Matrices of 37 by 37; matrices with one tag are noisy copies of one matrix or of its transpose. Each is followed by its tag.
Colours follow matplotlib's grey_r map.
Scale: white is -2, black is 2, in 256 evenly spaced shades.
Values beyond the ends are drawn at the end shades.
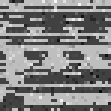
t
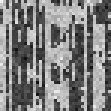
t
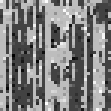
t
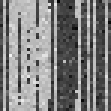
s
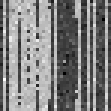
s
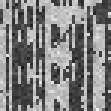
t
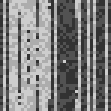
s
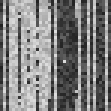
s
